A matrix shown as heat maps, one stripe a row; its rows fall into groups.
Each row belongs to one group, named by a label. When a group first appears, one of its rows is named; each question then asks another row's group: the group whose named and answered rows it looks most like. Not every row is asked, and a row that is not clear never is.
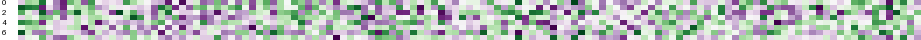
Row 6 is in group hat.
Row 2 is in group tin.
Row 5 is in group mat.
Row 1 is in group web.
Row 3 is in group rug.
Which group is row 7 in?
mat
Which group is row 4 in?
web
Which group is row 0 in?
mat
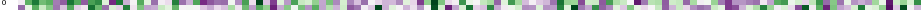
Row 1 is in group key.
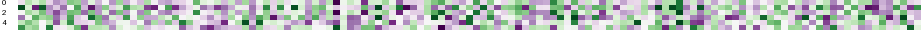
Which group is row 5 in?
rug
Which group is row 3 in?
key
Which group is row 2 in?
mat
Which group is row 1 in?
tin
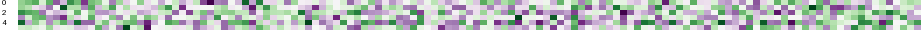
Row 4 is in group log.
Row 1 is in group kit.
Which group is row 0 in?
rug
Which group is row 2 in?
web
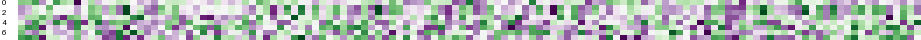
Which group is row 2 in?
key
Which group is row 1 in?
key
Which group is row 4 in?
log
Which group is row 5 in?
web
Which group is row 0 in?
kit
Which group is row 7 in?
web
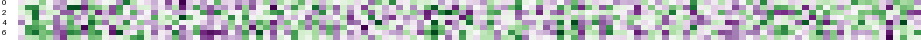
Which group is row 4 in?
key
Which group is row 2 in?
web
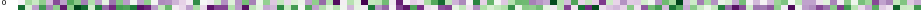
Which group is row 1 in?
tin
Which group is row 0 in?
mat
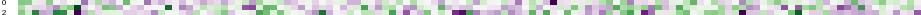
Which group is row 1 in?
kit
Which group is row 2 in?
kit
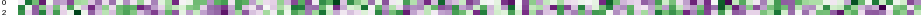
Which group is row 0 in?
web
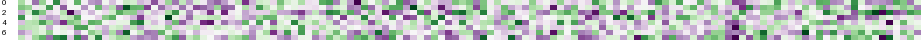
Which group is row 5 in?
web
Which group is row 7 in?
log
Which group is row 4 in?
rug
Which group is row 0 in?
tin
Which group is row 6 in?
key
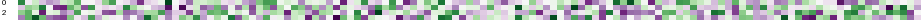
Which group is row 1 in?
mat
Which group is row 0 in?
kit
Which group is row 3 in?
mat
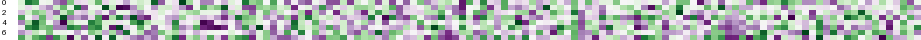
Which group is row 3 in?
log
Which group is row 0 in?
hat
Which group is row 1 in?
kit
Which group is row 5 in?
rug
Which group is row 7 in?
log
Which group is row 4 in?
rug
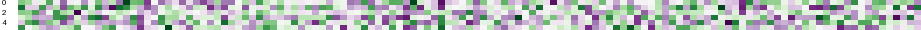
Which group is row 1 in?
tin
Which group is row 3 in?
log
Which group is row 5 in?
kit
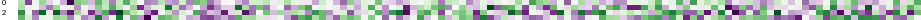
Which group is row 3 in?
log
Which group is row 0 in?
tin
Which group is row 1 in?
log
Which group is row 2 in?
tin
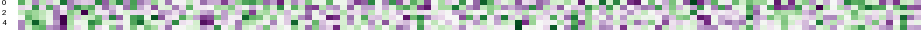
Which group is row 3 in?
hat
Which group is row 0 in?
log
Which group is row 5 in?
mat
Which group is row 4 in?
rug
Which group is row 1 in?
web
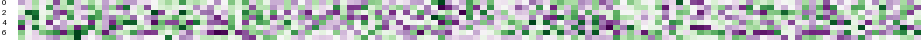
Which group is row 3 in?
key
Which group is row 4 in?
tin
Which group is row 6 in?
tin
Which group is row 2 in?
hat
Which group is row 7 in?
kit
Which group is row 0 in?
key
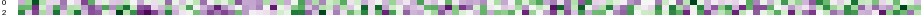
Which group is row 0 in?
mat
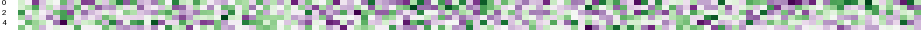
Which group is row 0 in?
log
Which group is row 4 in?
hat
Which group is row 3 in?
kit
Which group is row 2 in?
log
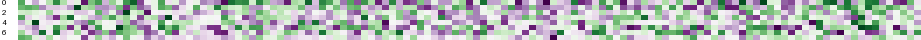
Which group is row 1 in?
web
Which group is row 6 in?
tin
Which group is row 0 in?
log
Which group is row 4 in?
key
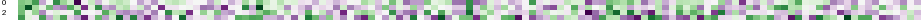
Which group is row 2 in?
kit
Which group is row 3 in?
log
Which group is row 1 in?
hat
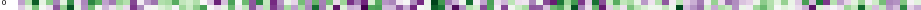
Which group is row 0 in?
key
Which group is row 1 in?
key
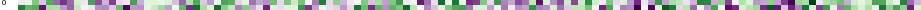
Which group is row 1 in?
web
